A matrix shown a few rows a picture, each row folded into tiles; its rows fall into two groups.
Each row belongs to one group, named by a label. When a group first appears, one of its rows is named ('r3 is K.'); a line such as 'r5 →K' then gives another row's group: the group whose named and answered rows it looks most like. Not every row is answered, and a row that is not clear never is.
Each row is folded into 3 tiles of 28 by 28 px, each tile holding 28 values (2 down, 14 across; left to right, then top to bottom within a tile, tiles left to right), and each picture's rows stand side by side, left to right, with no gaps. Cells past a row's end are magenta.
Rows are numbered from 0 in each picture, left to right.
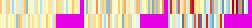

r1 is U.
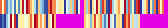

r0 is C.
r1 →U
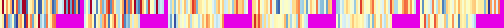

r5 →U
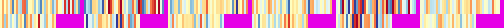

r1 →C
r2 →U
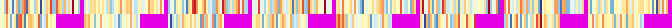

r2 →C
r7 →U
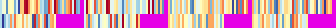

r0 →C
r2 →U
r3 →U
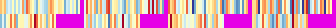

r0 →C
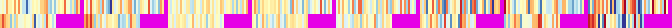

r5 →U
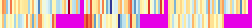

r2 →U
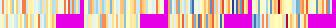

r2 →U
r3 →C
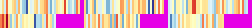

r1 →U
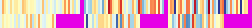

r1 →C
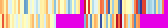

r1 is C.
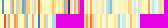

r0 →U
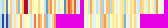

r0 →C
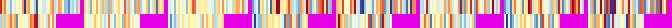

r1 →U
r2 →C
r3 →C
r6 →C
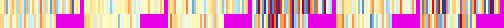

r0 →U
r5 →U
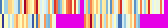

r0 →C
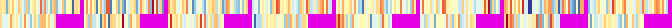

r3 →C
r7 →C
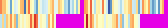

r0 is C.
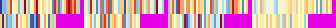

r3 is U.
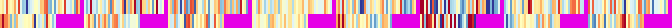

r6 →C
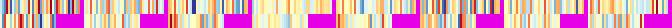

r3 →C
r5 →U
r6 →U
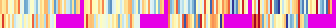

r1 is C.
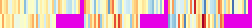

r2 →C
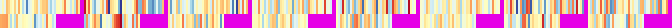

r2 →U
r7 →U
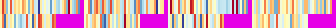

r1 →U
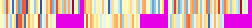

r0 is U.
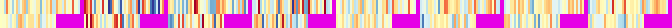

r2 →C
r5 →C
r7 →C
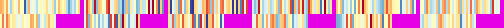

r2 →U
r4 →C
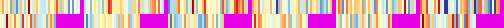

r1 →C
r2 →C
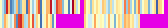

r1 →U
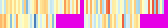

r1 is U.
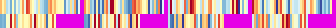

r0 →C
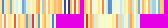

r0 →U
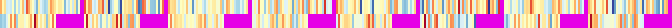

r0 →C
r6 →C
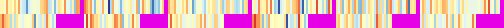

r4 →U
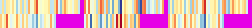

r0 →C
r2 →C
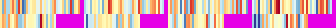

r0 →U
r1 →C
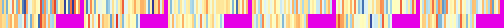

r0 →U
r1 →U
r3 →U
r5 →U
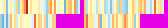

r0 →C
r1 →U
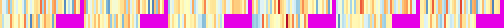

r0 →U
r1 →U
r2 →C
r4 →C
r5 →U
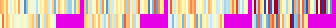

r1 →U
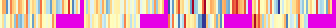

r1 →U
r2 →C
